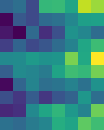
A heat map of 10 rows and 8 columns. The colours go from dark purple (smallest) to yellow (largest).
Slope: up to the right. Ninth with the lowest average: top left. Stripes: horizontal, repeating 2 times. Ninth with the highest average: middle right.
